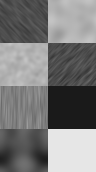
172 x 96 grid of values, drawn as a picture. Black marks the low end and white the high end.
It is made of 4 by 2 panels. Panel 1,1: low, slanting down to the right, faint in contrast. Panel 1,2: high, smooth, faint in contrast. Panel 2,1: high, blotchy, faint in contrast. Panel 2,2: low, slanting up to the right, faint in contrast. Panel 3,1: middling, streaked downward, faint in contrast. Panel 3,2: very low, flat. Panel 4,1: low, smooth. Panel 4,2: very high, flat.
